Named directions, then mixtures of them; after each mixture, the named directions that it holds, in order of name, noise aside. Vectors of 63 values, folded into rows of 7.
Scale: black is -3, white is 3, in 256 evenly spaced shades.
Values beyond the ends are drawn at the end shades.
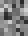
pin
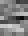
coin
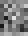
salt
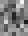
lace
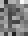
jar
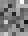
lace, salt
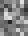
pin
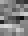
coin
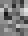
pin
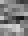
coin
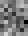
lace, pin, salt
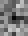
coin, lace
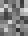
pin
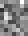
jar, lace, pin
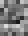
coin, jar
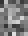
coin, jar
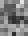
coin, jar, lace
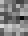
coin, pin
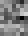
coin, pin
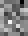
lace, pin, salt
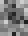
jar, lace, pin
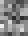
coin, pin, salt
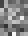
coin, jar
